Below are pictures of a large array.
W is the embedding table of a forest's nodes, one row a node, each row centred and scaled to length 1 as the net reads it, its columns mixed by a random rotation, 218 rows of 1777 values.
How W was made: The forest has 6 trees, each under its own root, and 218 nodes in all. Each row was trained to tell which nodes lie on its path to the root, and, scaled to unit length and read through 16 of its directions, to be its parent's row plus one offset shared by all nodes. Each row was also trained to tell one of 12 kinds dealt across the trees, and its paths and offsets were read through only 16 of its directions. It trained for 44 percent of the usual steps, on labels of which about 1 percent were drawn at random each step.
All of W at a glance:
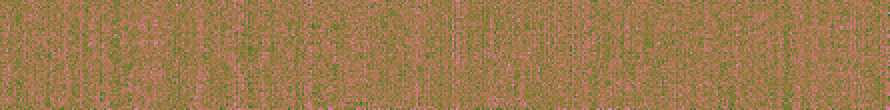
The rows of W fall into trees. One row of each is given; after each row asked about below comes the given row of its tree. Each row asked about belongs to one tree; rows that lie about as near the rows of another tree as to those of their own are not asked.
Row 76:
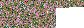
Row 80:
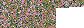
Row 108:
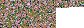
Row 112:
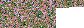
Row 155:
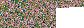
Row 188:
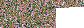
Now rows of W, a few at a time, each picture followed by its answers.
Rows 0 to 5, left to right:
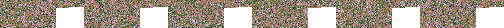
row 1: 108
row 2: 112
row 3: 108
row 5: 112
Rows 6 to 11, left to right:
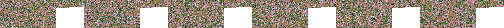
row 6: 80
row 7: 188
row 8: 108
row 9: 155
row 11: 80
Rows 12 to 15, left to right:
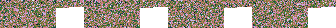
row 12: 108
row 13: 188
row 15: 108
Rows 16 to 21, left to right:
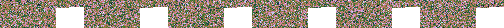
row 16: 155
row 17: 112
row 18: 188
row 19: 112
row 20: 76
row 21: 80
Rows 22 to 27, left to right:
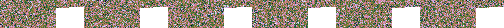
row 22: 112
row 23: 112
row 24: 188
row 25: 188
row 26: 188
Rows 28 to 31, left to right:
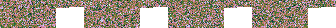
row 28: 80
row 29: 80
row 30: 108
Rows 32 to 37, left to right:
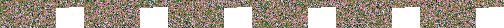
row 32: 108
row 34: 188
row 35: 80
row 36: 188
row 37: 188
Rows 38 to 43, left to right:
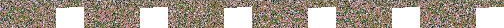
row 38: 80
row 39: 80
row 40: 80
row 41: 112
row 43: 188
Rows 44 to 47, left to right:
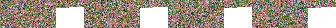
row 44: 108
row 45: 155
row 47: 188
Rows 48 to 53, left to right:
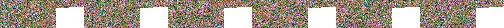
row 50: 76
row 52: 108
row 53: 188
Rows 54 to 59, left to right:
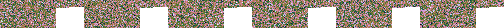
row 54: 108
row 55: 76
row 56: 108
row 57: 188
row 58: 108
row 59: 108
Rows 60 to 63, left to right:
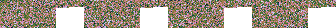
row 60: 188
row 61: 80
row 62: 155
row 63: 112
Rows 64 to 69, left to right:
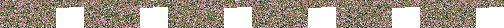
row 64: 80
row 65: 155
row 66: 155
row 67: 80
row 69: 76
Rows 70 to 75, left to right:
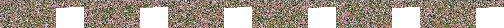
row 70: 155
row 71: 188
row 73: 155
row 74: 188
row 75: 108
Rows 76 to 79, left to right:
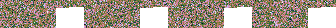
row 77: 108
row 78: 112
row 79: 80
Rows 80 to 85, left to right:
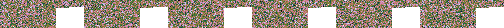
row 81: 80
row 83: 188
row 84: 76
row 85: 76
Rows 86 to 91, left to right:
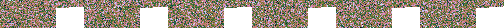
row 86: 76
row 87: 188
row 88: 76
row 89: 112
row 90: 188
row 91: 80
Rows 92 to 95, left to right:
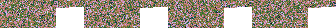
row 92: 155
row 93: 112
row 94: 108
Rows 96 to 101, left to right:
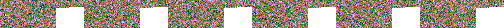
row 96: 112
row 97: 155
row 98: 155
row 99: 108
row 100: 108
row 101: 80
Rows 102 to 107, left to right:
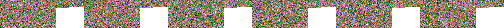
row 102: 80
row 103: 188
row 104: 76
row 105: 155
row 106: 108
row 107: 155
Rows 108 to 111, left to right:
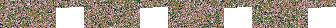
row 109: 108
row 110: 80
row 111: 76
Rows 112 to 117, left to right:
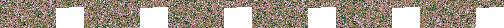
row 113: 76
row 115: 76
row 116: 155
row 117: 80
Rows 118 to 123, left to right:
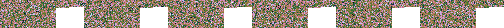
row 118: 188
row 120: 188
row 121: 188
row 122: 188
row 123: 80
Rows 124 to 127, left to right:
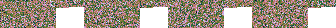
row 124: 112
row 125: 80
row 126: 108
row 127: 80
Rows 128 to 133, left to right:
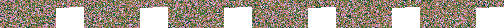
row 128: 155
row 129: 155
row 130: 108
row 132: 112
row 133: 80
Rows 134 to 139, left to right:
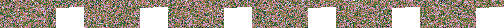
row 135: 188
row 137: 76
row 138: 80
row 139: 112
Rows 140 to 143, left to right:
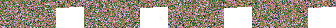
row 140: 108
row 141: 80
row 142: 108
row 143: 108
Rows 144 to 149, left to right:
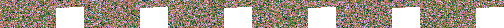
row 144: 155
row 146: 108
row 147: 76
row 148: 108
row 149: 108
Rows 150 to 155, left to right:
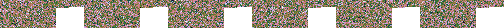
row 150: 80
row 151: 80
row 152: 80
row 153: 188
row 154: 188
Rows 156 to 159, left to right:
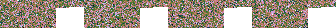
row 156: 80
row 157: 80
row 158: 112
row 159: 108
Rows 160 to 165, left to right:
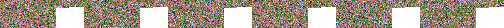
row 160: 80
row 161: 108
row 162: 80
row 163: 80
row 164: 188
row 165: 188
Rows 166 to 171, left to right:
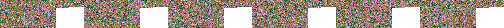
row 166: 80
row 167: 76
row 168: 80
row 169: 108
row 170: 108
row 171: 188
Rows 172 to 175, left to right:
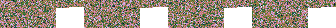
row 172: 112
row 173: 188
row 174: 188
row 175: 188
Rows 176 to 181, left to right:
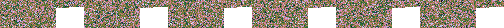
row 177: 188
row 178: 188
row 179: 188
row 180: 108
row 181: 112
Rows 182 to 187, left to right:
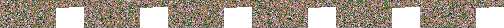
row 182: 76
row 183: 188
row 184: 76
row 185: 80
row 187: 155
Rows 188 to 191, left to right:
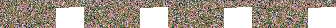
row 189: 80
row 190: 76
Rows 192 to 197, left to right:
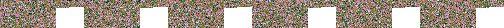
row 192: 112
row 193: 108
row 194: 112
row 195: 188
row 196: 80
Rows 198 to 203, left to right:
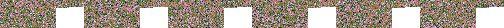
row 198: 80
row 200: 80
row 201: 155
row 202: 76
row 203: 80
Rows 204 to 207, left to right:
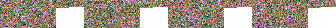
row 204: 112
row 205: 188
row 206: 76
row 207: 108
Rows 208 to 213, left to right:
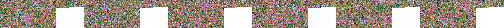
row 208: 112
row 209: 76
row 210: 108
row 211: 80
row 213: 155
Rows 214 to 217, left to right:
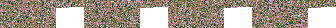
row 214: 188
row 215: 188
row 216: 188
